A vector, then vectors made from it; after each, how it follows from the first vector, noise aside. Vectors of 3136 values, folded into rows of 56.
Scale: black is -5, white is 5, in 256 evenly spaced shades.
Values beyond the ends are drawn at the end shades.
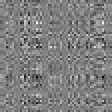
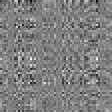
wrapped around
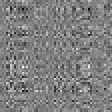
wrapped around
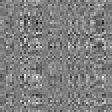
negated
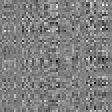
wrapped around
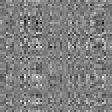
negated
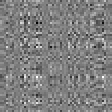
negated
